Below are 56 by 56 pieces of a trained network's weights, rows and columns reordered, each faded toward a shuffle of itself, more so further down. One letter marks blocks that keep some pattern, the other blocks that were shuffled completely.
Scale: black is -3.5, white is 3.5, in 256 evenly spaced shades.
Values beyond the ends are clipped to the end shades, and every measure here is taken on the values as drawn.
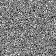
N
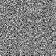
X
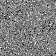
N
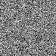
N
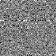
X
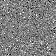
N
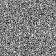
N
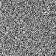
X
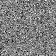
N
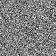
X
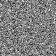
N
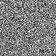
N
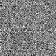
X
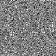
X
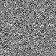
X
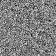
N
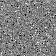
N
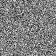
N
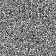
N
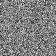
N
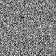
X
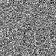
X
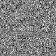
X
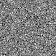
N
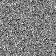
N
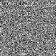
X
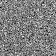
N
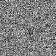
X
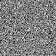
X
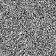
X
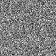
X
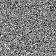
N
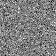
N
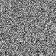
X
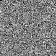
X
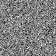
N
